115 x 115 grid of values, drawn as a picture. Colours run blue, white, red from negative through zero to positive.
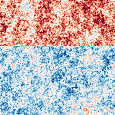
Grain: blotchy. Seam: horizontal, 40% of the way down, the top part higher. Average level on the scale: 50%.
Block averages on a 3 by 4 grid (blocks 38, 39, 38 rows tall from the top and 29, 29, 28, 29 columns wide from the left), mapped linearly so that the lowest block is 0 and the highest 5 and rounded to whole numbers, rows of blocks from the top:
4 5 5 5
1 1 1 1
0 0 0 1
